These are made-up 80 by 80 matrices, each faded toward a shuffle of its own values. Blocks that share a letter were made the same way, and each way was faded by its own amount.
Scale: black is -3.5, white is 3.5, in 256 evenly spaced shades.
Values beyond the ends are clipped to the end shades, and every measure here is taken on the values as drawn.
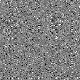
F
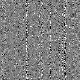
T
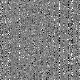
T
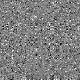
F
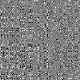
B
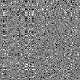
B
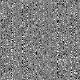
T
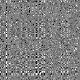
B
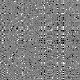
B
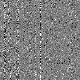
T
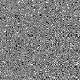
F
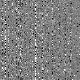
T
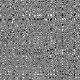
B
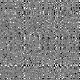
B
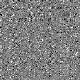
F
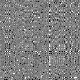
B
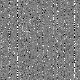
T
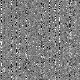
T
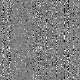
T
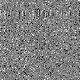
F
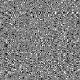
F
